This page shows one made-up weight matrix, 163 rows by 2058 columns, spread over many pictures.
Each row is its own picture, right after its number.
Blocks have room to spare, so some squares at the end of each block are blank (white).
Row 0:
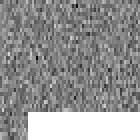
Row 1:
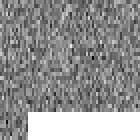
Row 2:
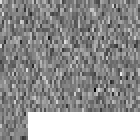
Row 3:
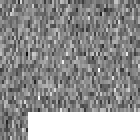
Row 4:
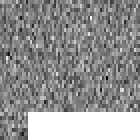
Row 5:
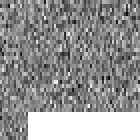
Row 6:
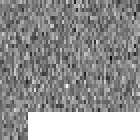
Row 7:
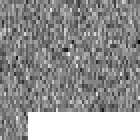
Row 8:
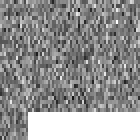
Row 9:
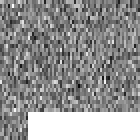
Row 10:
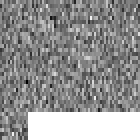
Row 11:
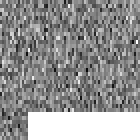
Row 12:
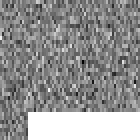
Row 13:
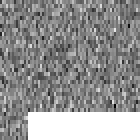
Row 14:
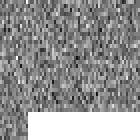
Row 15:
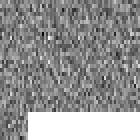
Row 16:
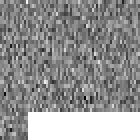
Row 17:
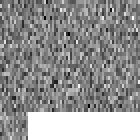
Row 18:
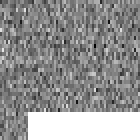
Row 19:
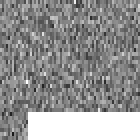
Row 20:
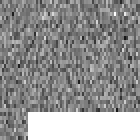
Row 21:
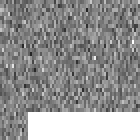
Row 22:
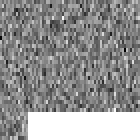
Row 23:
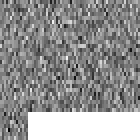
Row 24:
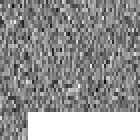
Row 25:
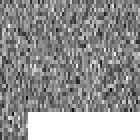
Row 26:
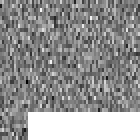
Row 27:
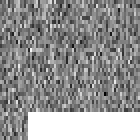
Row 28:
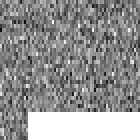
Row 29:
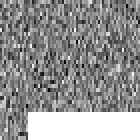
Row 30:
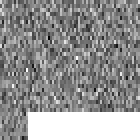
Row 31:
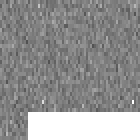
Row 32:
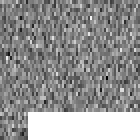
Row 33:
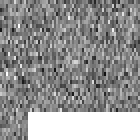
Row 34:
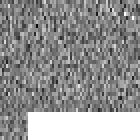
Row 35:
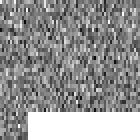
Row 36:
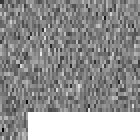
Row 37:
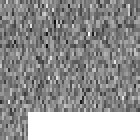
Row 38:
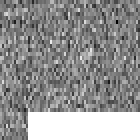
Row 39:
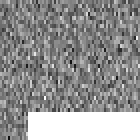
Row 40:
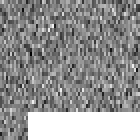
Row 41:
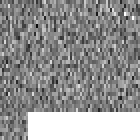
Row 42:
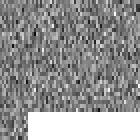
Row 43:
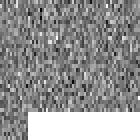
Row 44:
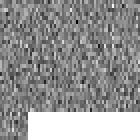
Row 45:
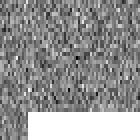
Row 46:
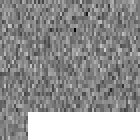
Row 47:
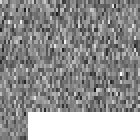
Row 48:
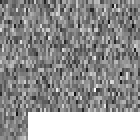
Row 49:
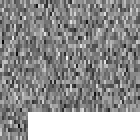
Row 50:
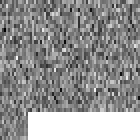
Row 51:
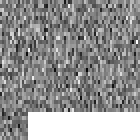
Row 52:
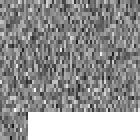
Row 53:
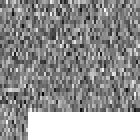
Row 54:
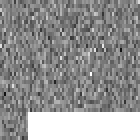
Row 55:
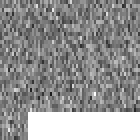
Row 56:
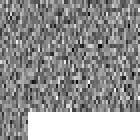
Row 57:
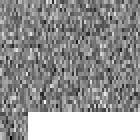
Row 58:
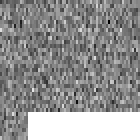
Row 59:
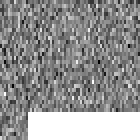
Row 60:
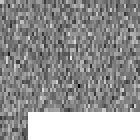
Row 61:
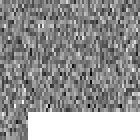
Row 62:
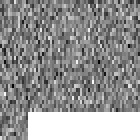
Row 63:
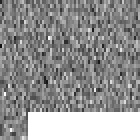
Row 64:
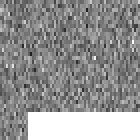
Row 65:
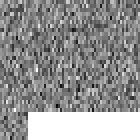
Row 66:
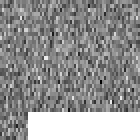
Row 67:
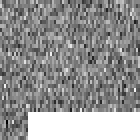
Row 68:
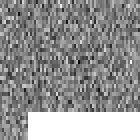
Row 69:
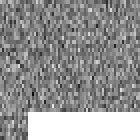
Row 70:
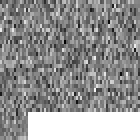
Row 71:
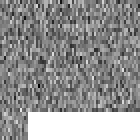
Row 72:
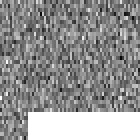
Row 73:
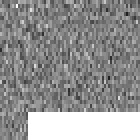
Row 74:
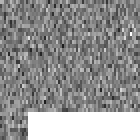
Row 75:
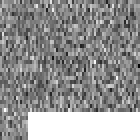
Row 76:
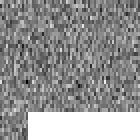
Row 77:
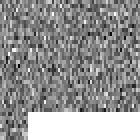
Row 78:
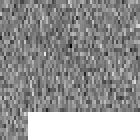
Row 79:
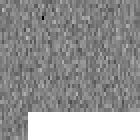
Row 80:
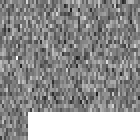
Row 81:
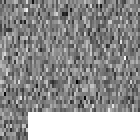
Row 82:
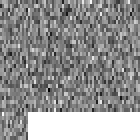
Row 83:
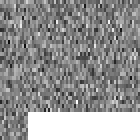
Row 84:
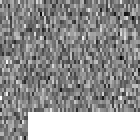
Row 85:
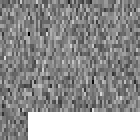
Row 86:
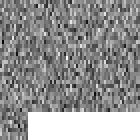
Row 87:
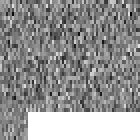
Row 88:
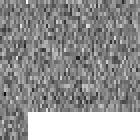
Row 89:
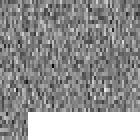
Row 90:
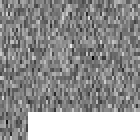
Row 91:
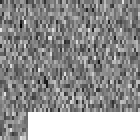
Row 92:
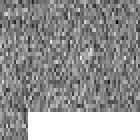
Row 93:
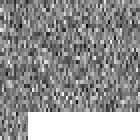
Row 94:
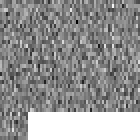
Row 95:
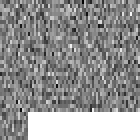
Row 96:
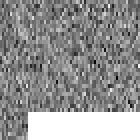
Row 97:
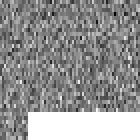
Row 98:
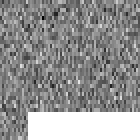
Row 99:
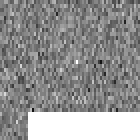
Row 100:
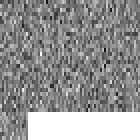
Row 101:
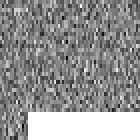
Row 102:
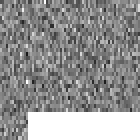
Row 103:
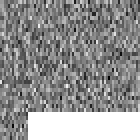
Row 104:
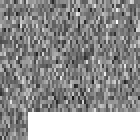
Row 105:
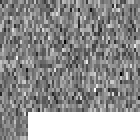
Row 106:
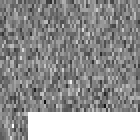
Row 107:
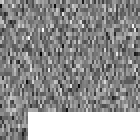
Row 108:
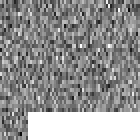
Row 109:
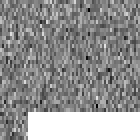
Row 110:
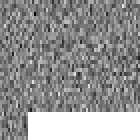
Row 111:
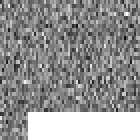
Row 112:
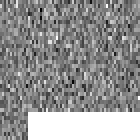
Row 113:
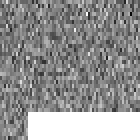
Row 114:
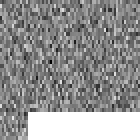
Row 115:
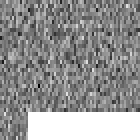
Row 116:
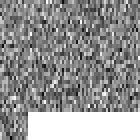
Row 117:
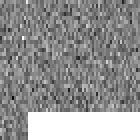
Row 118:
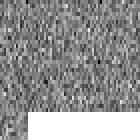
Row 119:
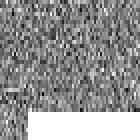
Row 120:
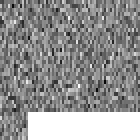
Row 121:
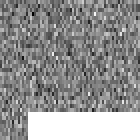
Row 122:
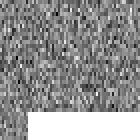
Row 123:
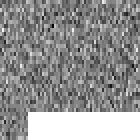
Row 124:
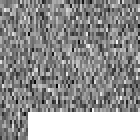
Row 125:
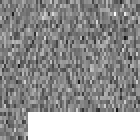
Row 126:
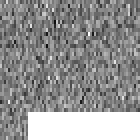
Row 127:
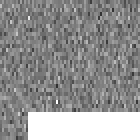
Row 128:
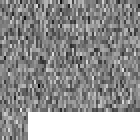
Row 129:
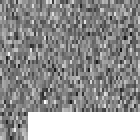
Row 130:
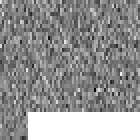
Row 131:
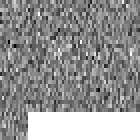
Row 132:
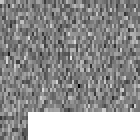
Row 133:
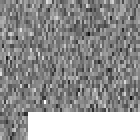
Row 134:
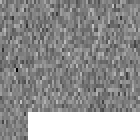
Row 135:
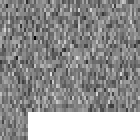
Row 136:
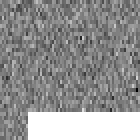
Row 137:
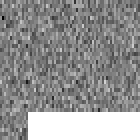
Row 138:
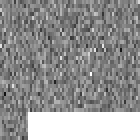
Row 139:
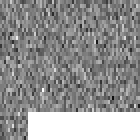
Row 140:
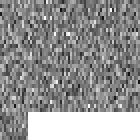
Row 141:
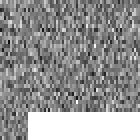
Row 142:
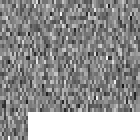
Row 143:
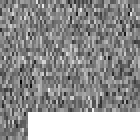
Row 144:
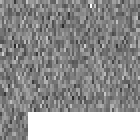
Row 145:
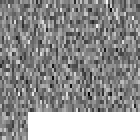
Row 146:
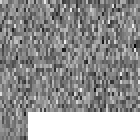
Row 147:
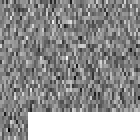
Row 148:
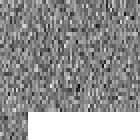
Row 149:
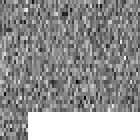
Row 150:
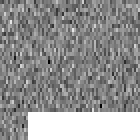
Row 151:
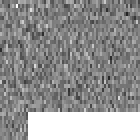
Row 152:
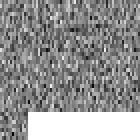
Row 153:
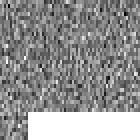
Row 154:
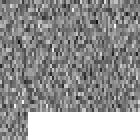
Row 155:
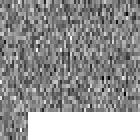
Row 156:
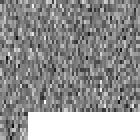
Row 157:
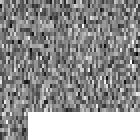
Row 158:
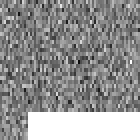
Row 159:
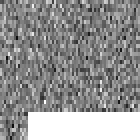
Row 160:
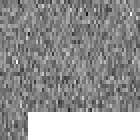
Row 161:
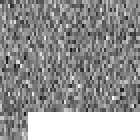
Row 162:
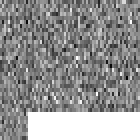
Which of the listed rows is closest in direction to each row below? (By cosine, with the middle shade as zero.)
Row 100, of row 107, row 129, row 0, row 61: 61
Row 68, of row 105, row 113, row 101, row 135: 113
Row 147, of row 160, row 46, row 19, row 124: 160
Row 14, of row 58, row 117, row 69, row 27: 117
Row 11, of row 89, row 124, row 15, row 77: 124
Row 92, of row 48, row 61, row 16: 16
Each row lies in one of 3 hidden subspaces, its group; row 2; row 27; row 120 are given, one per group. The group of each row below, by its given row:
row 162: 2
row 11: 27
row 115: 27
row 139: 120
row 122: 2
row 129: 120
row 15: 27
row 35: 2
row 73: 120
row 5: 120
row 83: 2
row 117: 2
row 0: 120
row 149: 2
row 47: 2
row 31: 27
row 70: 2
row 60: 120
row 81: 2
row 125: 120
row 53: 27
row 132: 120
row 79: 27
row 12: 27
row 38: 2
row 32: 120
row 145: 120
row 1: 27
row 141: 2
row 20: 120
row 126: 27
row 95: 27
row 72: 120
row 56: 27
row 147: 27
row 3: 27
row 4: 120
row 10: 120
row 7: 2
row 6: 120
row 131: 27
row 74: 120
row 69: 120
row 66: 27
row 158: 27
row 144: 2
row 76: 120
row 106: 120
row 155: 120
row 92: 2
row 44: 27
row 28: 2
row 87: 27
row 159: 120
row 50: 2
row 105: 2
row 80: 2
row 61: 120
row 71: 27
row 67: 27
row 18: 2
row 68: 27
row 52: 120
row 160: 27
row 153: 120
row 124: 27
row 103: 120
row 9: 120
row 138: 2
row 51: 27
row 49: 27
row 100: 120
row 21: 2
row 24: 120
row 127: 27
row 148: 120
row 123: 120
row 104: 2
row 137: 120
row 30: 2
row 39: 27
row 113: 27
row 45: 2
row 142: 27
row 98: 120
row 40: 120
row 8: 2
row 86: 27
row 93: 2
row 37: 27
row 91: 2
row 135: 2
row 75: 27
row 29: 27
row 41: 120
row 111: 120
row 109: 120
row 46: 27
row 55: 27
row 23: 27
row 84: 120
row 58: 2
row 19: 120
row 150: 120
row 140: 120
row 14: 2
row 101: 27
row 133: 120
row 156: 120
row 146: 2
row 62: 2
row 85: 27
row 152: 120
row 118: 2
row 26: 120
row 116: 120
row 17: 120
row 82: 27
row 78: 27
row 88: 2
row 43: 27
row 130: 2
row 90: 27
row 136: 120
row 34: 120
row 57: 120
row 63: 2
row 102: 120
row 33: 2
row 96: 27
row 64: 2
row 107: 120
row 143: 27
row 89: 120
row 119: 27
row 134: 2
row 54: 2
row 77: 120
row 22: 27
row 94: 27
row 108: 27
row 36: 120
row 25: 27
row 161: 120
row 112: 27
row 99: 2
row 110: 27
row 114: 120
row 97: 120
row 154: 120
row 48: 2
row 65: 120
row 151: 120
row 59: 2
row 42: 120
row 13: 27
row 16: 2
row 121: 27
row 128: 27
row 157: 120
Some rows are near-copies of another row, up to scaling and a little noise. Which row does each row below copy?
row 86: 49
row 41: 34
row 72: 84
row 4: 32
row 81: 149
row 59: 62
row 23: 147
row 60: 132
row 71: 128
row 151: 73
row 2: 130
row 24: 120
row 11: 51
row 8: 104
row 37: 126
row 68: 158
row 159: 156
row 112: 43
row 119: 53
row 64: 21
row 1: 90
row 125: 20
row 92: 38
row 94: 44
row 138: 54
